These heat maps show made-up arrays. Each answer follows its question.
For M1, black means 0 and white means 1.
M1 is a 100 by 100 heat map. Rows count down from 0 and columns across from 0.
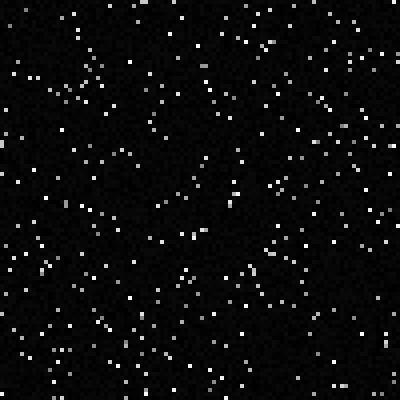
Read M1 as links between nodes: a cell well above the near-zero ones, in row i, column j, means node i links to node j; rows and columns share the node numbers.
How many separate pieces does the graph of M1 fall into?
1
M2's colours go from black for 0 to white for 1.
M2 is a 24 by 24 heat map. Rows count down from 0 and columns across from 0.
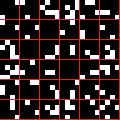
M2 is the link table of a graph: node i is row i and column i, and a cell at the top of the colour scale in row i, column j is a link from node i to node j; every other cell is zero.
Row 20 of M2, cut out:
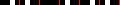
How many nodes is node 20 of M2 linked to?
5
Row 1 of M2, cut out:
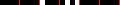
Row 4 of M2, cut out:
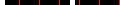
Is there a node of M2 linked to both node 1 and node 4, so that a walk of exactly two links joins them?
no
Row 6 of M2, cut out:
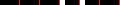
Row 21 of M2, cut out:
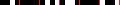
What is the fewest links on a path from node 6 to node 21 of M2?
4
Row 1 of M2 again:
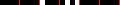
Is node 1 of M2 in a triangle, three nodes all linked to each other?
no
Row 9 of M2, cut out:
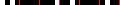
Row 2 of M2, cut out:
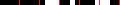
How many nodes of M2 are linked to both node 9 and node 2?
3
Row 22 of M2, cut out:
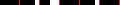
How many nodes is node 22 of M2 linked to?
4
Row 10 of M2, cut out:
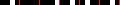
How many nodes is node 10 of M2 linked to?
5
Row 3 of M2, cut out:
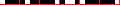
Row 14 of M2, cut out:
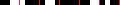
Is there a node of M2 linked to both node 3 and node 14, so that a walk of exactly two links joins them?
no
